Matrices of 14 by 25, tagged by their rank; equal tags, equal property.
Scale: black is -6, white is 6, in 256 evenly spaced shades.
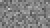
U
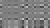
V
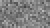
U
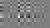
V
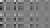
V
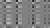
V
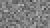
U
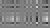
V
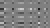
V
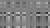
V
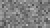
U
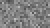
U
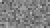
U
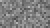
U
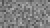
U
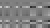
V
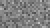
U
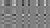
V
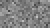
U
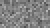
U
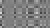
V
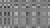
V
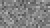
U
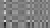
V
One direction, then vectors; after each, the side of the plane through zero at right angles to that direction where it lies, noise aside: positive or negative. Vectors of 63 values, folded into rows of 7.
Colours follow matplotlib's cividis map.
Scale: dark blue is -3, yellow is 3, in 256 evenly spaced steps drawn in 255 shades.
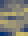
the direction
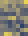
negative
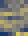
positive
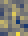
positive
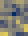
negative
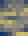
positive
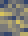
positive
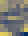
negative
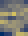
positive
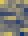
negative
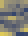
negative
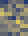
positive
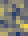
negative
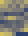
negative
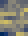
positive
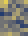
negative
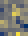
positive
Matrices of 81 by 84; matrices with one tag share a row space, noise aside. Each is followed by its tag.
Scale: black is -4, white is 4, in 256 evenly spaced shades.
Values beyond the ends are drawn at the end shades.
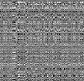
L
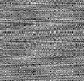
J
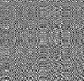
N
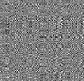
N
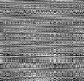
J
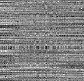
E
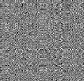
N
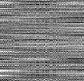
E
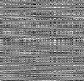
J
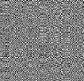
N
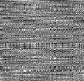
J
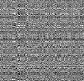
L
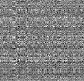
L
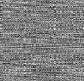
J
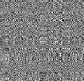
N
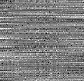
E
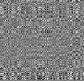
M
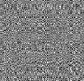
M
